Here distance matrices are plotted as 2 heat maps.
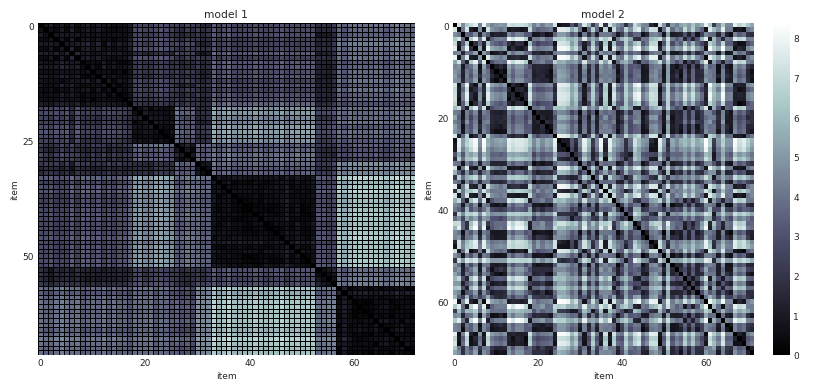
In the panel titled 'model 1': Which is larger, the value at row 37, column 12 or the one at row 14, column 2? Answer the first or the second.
the first
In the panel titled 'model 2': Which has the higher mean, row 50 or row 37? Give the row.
37
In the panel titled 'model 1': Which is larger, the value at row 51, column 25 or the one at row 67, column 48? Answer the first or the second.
the second
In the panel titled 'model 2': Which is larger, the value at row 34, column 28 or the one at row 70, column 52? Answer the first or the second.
the first
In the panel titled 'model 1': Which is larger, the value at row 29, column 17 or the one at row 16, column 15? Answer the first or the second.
the first
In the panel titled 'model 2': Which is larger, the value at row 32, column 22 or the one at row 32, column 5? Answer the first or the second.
the second
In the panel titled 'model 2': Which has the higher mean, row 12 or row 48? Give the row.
48
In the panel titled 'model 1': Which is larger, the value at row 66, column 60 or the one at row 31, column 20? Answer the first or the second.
the second
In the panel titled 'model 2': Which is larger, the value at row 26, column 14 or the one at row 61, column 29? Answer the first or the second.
the first
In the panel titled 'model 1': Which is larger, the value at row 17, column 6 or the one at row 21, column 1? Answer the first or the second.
the second
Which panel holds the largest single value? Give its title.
model 2
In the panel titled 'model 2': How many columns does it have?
72
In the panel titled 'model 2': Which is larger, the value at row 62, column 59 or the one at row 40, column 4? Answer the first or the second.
the first
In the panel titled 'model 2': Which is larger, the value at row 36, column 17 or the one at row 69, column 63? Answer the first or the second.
the first
